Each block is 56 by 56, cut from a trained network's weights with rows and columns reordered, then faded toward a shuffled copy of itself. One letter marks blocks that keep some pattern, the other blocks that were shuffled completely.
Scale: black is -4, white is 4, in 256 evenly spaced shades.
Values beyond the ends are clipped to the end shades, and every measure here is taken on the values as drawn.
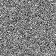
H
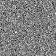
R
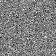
H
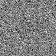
R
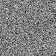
R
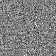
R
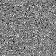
R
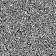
H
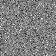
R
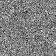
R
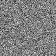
R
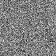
R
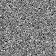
H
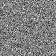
H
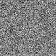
R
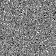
H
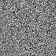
H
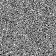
H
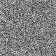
H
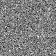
H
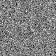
H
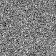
H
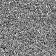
H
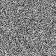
R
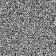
H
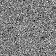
H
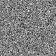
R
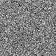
H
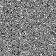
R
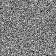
H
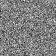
H
